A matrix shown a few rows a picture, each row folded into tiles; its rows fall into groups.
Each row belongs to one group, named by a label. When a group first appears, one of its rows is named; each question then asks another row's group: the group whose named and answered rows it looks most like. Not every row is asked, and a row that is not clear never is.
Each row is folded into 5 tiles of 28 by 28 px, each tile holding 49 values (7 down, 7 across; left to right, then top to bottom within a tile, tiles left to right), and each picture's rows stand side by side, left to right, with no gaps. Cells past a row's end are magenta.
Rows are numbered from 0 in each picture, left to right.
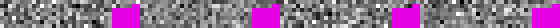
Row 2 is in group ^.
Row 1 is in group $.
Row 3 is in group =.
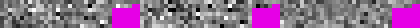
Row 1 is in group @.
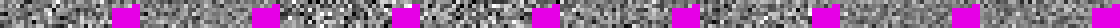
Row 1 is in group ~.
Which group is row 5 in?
@
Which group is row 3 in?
$
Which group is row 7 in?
=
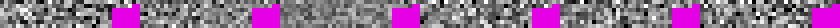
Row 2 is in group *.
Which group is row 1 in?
~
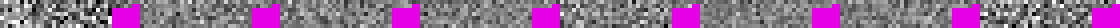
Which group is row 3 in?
~
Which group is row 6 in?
*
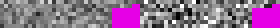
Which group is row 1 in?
^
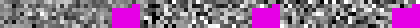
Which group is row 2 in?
=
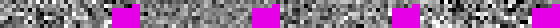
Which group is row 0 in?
^
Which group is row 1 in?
~
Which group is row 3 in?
@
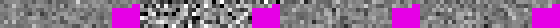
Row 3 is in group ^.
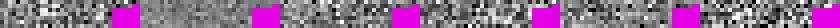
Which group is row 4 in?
@
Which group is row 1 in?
@
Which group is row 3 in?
*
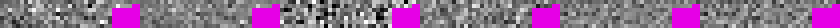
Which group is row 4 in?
~
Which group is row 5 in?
~
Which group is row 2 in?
*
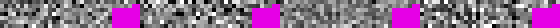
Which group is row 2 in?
^
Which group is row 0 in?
~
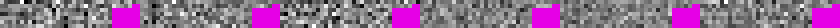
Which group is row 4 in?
@
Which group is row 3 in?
*
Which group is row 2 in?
~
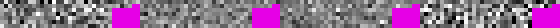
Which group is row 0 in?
=
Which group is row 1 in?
~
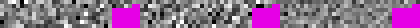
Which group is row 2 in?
~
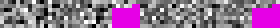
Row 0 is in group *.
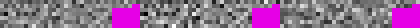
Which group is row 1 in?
~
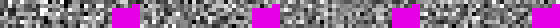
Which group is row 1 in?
=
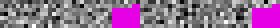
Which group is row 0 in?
~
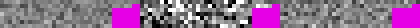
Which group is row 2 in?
~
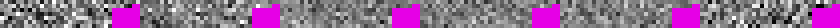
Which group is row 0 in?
^
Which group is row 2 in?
@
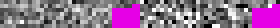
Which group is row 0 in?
$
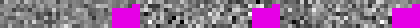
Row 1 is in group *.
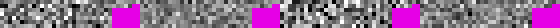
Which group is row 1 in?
=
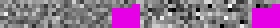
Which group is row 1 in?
@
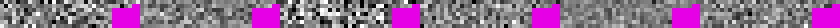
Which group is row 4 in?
^
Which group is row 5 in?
^
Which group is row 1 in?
$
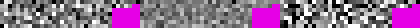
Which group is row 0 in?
$
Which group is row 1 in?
^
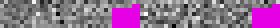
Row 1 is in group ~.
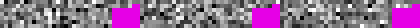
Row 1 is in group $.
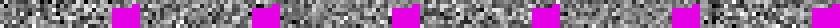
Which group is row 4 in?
~
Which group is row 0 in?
=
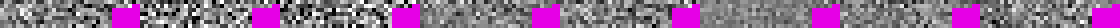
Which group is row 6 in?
$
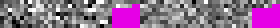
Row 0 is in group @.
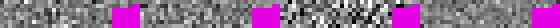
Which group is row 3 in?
$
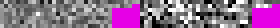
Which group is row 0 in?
=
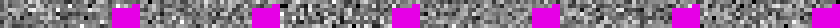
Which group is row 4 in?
$
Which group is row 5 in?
$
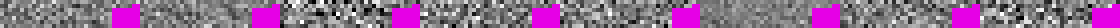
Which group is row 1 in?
^
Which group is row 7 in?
$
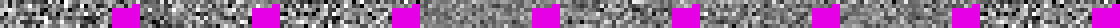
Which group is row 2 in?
~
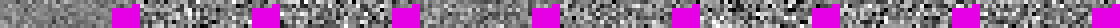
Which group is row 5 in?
@
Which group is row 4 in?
$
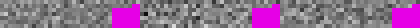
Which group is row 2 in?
$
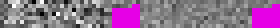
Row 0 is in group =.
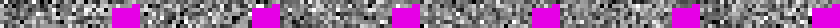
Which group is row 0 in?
=
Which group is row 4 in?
$
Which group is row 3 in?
$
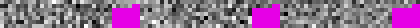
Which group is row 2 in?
~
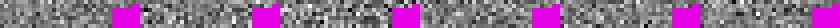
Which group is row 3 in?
=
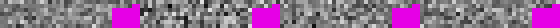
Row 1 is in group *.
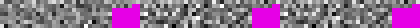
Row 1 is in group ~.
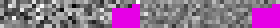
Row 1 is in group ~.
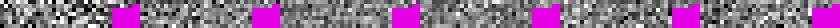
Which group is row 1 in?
~
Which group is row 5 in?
@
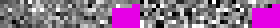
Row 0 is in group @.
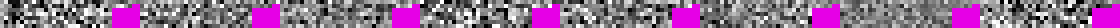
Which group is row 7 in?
@
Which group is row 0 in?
=
